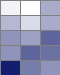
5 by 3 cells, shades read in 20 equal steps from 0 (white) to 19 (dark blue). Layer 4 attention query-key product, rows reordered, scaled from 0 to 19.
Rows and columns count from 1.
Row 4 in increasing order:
9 12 13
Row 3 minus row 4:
0 -5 1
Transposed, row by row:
1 6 9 9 19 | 0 3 8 13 11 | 7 7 13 12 9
